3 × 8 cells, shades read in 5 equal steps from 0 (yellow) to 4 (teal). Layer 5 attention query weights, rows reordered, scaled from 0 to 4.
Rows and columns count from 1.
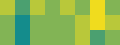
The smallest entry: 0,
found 2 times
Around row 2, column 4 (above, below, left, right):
2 2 2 2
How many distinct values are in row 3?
4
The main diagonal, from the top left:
1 4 2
